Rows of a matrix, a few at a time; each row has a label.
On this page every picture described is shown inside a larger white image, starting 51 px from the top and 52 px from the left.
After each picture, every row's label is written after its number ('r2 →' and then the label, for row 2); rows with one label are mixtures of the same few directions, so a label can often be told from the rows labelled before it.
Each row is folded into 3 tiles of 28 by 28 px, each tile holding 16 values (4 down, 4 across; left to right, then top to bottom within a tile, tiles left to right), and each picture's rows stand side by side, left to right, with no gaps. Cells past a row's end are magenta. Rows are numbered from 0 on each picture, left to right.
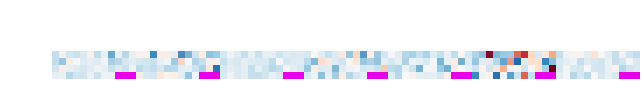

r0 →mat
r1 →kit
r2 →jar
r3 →mat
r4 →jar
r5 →kit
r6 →jar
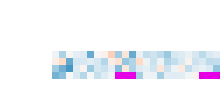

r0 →mat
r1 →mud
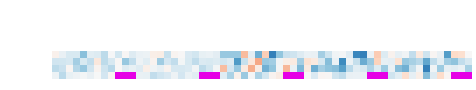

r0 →jar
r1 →jar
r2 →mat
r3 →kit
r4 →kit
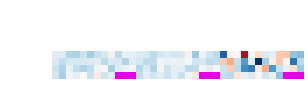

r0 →jar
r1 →mat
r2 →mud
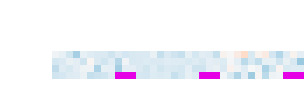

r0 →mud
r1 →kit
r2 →jar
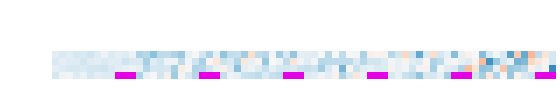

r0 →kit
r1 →jar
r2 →jar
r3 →kit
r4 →kit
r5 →mat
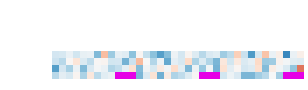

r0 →mat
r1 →mud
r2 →kit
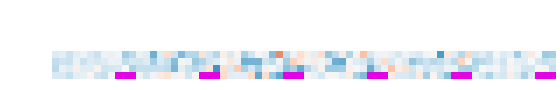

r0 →kit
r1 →kit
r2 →mat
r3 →mat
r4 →mat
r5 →kit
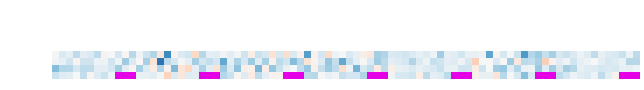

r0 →mat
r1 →jar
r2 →kit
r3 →mud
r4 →mat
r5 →kit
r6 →mat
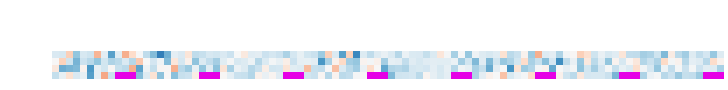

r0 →kit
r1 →mud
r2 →mud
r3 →mat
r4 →mat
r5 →kit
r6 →mud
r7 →jar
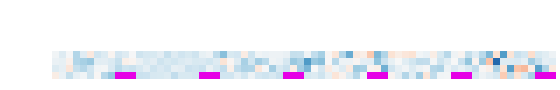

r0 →mat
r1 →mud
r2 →mud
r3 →kit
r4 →jar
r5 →jar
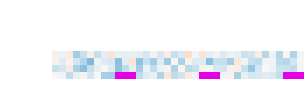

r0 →mat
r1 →kit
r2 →mat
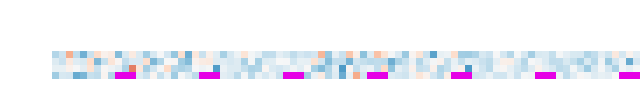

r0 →kit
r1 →mat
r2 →mud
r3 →kit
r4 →kit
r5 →mat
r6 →jar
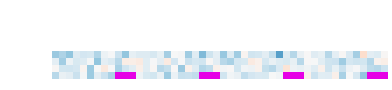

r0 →jar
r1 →kit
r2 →mat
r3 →mat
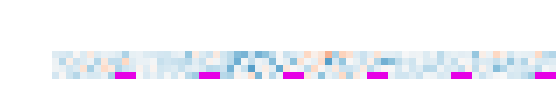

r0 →jar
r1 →mat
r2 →jar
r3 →jar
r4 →mud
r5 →mud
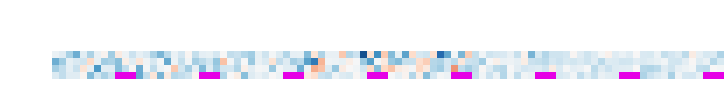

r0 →mud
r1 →mud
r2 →mud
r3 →mat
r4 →mat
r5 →mat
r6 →kit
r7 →mat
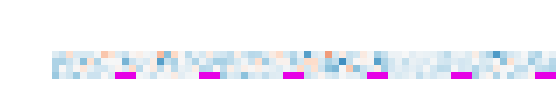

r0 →kit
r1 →jar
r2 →kit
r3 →mud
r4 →jar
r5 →mud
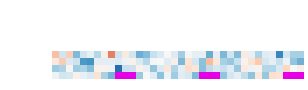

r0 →mat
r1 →jar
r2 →mat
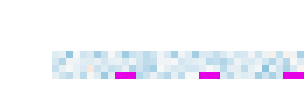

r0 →kit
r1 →mat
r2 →mud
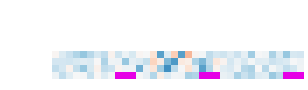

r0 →jar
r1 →mat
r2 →kit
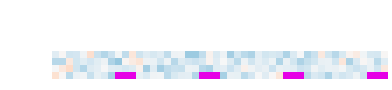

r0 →mat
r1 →kit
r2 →mud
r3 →kit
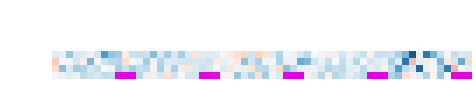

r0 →kit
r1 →jar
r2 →jar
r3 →mud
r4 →jar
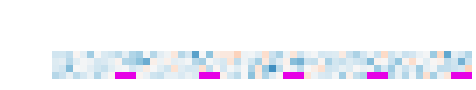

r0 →mat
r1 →mat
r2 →jar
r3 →mat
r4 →mat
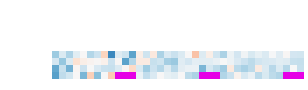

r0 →mat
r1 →mat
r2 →mud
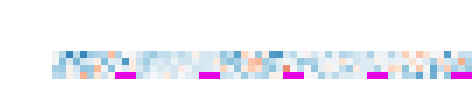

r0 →jar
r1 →jar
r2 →mat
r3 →mud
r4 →jar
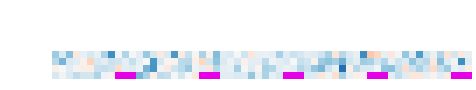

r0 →mat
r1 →mat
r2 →jar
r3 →kit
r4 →jar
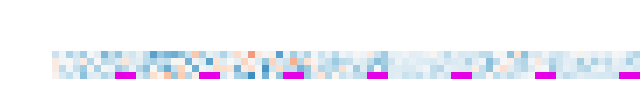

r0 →kit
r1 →jar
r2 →jar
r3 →mud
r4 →jar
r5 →mat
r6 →mud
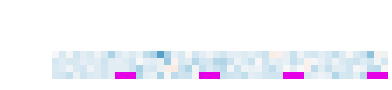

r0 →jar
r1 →mud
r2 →kit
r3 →kit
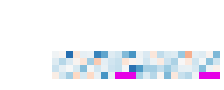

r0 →kit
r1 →mat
